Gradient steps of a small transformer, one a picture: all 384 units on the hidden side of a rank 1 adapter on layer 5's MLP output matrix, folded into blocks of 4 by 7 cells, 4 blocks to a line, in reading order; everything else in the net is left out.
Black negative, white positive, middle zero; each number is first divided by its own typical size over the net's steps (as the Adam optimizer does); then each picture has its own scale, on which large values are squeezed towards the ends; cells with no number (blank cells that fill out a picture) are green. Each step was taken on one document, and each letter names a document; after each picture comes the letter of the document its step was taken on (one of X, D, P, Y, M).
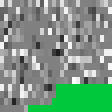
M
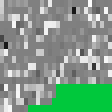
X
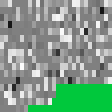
M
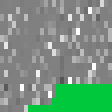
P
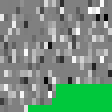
P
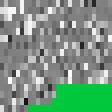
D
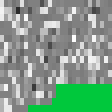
X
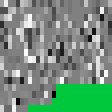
D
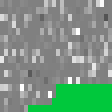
P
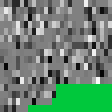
D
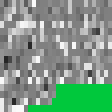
D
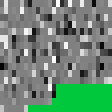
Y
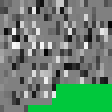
Y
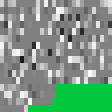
M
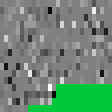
D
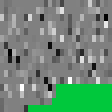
P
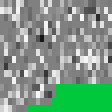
X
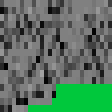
D
